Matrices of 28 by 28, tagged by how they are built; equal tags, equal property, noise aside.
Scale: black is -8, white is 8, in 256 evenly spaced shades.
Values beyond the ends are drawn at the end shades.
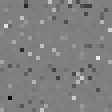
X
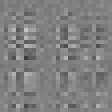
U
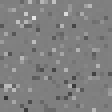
X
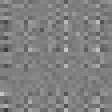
U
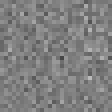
U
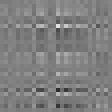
U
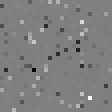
X
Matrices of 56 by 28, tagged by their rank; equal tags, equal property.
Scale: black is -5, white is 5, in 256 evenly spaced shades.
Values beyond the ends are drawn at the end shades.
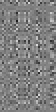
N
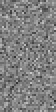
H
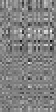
N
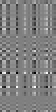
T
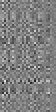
N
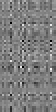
N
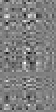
N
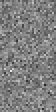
H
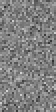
H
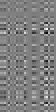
T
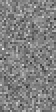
H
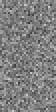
H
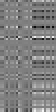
T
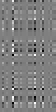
T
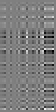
T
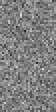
H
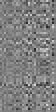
N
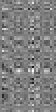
N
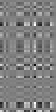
T
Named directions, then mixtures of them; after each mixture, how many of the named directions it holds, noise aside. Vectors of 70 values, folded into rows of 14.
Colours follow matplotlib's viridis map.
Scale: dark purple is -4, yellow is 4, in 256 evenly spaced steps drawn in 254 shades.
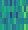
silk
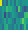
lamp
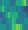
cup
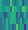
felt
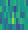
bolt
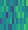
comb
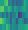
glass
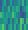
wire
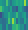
three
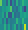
three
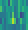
two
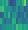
three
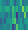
two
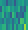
three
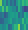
three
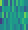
three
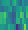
two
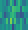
two
